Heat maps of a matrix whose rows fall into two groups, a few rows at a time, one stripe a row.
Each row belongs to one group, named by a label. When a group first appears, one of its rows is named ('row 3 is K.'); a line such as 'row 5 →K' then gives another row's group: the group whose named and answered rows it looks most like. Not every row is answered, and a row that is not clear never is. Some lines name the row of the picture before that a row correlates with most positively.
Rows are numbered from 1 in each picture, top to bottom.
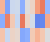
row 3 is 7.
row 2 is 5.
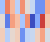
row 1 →5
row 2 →7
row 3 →7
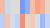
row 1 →7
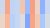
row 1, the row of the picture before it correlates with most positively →2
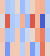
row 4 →7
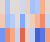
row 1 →7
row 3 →5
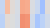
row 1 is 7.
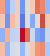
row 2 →7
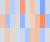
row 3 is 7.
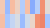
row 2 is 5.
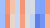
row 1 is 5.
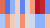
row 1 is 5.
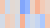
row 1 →7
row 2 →5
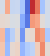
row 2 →7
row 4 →7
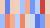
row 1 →7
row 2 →5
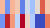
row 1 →7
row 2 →5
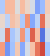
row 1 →5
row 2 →7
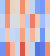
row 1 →5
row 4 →5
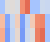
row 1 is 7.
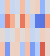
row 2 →5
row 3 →7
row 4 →7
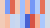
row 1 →7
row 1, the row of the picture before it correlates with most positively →4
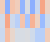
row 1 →7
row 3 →5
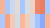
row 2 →5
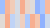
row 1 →5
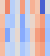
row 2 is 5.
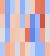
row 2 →7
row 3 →7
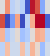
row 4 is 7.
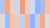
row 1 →5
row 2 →7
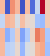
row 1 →7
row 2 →5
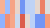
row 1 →7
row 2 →5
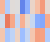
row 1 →7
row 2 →5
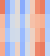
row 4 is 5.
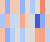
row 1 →7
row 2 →5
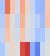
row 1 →5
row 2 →5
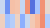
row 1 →7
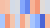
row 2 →5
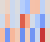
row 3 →7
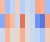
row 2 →5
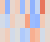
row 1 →7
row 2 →7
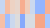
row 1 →5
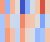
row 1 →7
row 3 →5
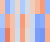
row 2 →5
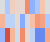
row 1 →7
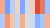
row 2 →5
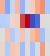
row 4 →7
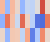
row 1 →7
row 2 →5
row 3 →7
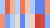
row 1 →5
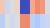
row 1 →7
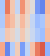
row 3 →5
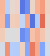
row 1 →7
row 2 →7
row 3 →7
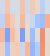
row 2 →5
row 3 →7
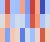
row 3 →7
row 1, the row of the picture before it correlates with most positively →1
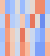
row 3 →5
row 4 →5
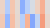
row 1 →7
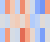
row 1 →5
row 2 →7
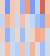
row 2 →5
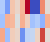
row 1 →7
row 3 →7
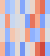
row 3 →7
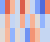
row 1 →5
